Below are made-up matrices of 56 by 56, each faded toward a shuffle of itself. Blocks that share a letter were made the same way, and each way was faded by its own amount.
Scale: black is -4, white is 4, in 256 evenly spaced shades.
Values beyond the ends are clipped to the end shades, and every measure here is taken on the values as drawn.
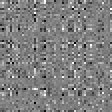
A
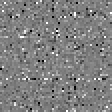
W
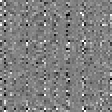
A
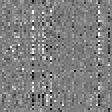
A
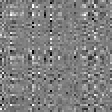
A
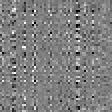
A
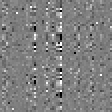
A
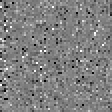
W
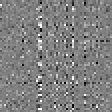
A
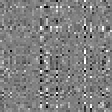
A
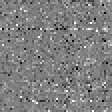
W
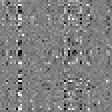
A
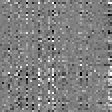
A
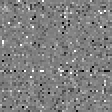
W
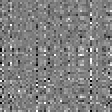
A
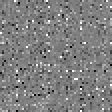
W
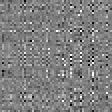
A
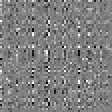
A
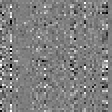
A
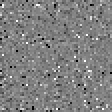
W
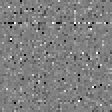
W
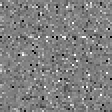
W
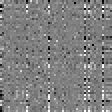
A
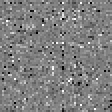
W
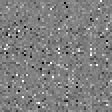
W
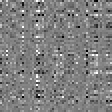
A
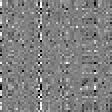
A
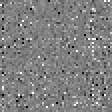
W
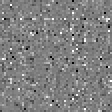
W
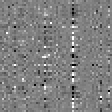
A
